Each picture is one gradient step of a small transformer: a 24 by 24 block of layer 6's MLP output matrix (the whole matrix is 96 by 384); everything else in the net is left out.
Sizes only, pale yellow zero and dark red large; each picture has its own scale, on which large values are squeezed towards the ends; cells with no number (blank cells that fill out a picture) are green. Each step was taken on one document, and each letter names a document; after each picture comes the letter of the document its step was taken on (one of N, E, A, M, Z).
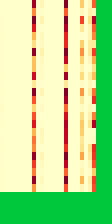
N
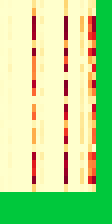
N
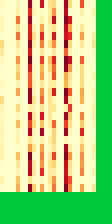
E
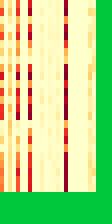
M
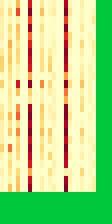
M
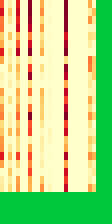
M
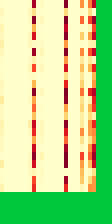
N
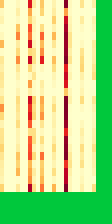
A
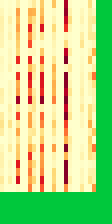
A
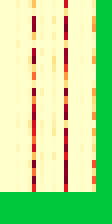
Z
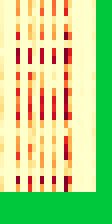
A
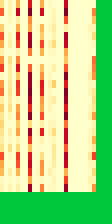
M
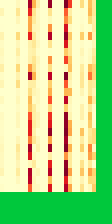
E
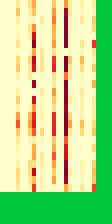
Z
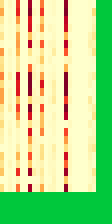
M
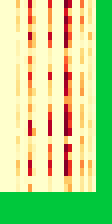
E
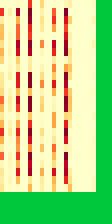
M
